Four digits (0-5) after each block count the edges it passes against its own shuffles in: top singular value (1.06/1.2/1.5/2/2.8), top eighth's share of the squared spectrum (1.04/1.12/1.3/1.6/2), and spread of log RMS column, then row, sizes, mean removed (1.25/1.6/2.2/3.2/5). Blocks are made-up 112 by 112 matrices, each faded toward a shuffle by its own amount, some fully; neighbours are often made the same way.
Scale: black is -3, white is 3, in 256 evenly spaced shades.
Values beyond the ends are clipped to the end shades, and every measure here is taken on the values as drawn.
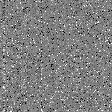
3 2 1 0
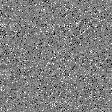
3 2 1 1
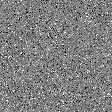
2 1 0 0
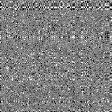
5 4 3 3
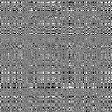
5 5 4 4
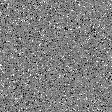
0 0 0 0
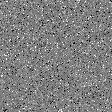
0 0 0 0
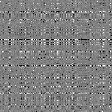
5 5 3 4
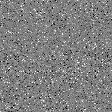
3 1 0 1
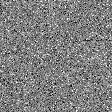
0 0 0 0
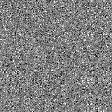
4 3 1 1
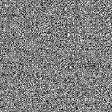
4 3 2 2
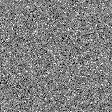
3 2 0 0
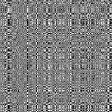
5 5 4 4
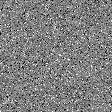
1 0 0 0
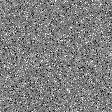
0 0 0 0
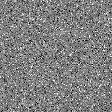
3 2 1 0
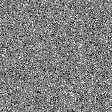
2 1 0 0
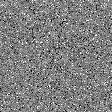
3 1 0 0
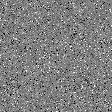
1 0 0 0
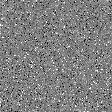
0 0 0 1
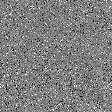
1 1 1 1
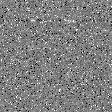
3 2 0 1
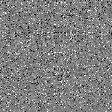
4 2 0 2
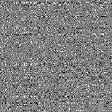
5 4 2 3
